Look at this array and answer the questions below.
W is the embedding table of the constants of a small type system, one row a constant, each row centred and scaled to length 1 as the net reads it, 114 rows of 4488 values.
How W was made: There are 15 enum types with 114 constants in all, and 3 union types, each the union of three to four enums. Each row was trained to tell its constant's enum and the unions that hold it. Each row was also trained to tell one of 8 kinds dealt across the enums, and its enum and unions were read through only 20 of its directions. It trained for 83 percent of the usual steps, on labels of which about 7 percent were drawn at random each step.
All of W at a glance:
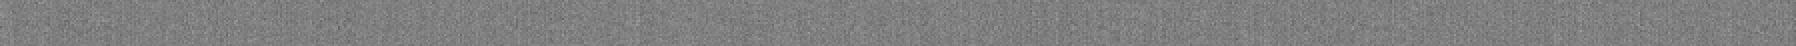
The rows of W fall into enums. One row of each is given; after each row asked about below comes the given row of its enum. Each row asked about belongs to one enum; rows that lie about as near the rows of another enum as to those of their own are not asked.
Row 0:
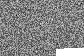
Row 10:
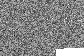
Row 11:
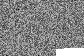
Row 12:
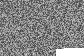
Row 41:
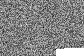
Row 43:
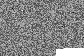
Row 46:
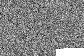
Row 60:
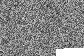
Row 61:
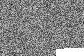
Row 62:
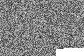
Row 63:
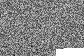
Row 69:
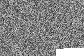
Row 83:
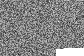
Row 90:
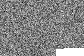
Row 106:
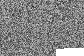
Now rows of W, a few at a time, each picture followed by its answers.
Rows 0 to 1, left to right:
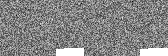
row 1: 11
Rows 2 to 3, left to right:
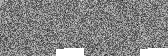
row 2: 62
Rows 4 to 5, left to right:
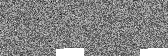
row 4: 0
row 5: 63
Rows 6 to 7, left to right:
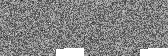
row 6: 10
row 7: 10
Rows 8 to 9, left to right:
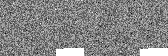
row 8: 0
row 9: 0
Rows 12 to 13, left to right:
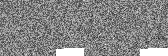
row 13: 43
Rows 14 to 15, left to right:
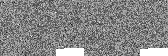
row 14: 43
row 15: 10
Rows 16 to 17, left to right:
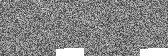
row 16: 46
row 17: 63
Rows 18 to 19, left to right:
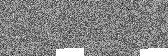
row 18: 0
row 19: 43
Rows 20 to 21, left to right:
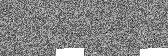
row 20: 63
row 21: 43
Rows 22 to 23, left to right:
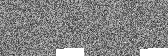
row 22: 41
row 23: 83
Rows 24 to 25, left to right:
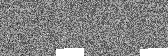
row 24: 90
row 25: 12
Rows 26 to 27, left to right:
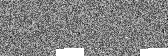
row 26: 10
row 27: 106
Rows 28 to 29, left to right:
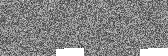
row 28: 12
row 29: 61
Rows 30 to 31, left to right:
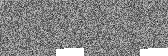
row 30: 83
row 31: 61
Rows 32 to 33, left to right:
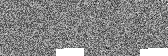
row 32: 12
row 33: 46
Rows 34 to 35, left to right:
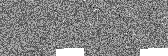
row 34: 12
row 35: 61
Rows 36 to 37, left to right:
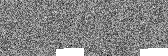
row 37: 11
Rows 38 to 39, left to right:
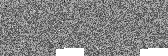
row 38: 43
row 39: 63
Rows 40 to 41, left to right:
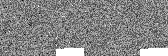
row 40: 41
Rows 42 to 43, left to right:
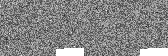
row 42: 10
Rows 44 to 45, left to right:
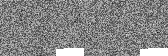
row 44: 83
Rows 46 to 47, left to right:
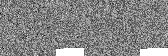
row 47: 62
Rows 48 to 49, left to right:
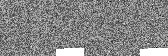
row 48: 106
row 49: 0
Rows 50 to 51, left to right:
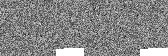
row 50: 83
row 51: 62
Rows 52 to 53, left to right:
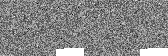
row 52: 10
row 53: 83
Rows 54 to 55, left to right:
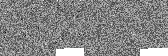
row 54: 61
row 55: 61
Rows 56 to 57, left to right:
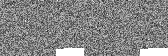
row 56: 83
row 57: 63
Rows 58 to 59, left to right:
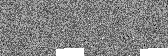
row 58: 106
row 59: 0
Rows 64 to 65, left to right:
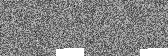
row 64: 83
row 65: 12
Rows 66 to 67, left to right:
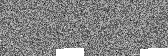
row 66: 11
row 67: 41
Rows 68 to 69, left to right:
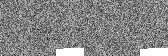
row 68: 60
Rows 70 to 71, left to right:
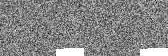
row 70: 12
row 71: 60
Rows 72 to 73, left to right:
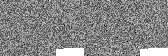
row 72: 60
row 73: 41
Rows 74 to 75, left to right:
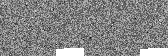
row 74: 11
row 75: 62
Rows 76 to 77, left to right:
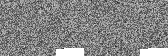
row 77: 46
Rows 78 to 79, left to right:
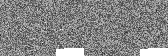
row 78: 90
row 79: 43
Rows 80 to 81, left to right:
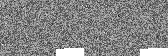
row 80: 61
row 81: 90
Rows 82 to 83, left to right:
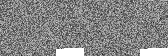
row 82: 106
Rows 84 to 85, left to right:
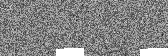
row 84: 90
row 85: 12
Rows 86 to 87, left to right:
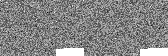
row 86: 12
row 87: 10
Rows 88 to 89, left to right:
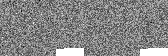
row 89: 11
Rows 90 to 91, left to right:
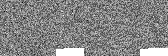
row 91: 41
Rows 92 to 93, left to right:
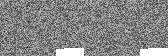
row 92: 61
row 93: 90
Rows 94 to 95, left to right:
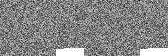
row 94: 11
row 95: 63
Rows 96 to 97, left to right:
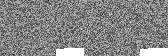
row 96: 41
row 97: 63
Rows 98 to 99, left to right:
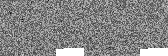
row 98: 0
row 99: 62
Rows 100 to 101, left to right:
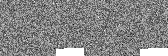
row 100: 90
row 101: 41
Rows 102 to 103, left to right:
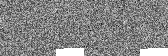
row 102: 46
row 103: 62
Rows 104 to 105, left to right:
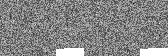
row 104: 61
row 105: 0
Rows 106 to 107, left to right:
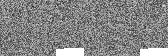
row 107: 90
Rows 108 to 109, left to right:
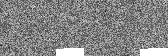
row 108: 11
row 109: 83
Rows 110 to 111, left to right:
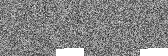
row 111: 11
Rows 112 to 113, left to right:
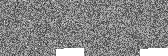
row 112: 60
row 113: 90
